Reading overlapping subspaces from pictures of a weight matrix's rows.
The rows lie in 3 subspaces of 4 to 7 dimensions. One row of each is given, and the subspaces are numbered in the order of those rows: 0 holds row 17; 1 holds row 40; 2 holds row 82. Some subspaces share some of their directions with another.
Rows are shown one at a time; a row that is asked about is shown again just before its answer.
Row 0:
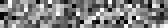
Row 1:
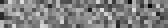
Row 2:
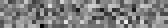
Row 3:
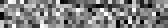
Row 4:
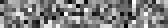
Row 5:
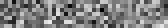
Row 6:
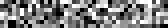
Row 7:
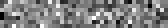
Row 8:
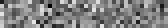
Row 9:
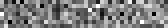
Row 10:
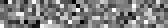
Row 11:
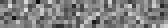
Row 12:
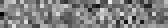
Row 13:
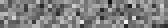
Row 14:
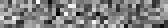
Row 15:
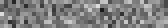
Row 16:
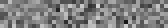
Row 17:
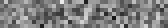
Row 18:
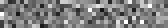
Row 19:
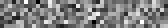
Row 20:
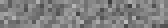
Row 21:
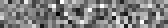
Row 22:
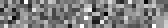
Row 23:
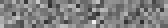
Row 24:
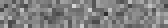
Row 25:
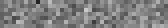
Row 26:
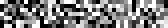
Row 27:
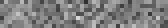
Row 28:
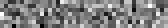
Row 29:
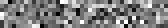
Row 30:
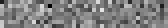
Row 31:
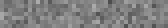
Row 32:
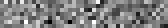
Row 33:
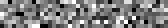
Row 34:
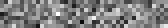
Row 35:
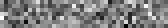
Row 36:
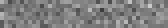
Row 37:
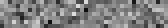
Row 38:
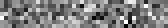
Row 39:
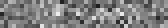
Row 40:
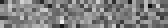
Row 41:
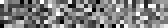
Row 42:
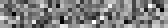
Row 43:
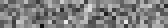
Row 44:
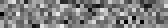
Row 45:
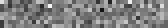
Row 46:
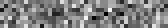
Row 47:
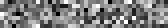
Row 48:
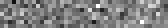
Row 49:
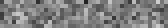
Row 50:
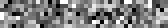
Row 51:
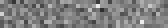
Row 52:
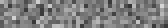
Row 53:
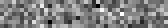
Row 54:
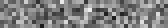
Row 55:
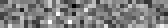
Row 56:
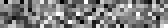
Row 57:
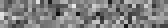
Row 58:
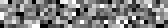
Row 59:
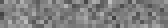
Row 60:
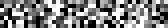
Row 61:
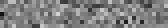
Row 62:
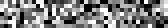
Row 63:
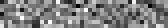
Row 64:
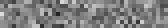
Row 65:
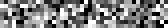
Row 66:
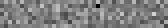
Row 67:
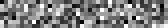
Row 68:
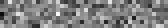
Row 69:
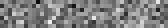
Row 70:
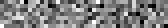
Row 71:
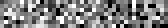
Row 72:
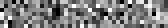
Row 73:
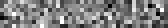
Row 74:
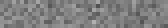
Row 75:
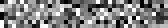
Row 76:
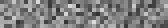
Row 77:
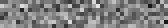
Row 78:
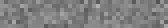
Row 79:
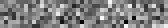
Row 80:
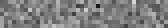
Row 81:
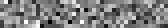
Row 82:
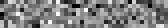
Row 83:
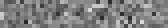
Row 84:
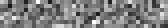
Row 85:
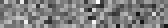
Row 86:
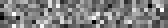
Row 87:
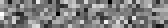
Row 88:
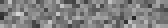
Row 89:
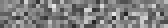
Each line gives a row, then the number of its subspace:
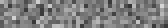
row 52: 1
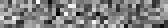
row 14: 0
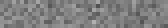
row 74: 2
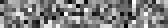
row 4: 0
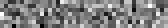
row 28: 1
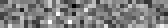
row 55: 2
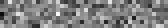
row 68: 0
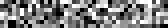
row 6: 2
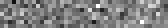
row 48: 2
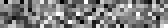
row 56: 2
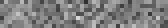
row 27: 2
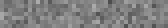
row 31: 2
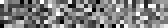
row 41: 1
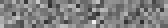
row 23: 1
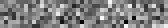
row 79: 1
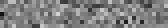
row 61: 1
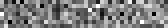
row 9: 2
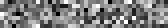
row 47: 0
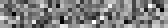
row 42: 1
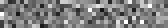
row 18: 1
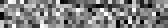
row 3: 1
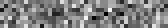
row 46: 2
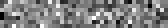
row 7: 1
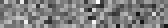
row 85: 0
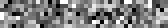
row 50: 1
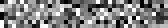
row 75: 1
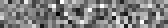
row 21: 0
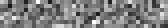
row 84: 1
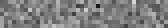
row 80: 2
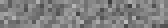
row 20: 1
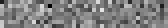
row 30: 1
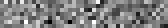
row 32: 0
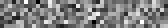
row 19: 1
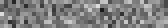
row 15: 0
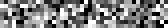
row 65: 2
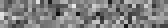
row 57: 0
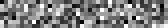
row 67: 1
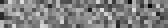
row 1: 1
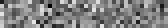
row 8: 1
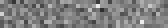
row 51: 2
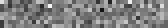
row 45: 1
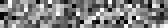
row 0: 1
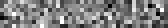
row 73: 1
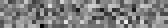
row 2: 2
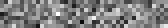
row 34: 0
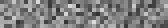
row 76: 0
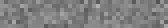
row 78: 2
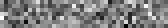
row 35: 2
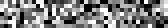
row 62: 0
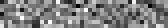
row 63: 2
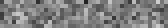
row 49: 2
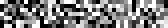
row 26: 0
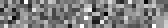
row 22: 2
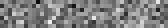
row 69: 2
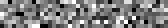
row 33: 2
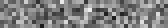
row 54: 0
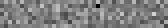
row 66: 2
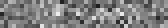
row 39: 2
